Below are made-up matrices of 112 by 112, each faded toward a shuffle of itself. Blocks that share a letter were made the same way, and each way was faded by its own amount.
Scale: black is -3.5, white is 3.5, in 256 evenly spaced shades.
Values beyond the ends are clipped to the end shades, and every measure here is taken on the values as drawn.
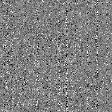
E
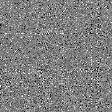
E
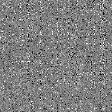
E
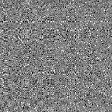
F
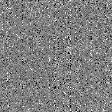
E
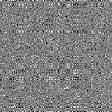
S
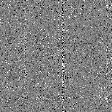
E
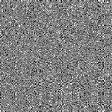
F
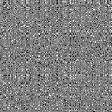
S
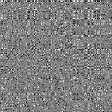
S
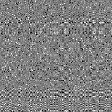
S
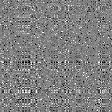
S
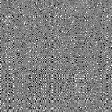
S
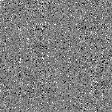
E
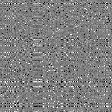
S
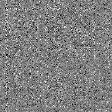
E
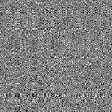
F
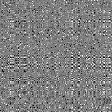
S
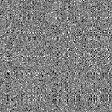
F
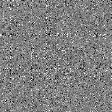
E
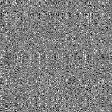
F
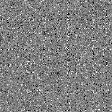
E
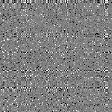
S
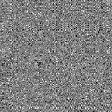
F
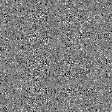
E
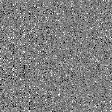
E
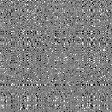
S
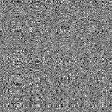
F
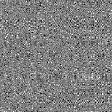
F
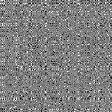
S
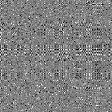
S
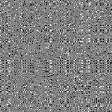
S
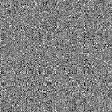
F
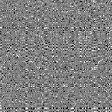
S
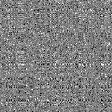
F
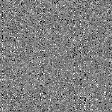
E
